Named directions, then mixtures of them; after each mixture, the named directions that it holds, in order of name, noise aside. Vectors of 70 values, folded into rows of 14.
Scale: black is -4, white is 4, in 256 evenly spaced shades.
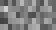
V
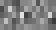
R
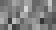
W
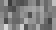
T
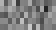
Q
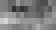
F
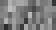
T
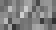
R, W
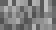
Q, T, V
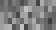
T, W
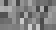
Q, V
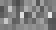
R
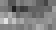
F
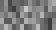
T, W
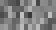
R, T, V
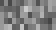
T, W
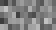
V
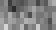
F, T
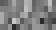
W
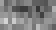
F, Q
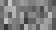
R, T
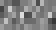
R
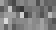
F, R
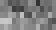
F, R, T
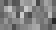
R, V, W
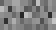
R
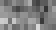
F, Q, W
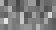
F, Q, R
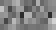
R
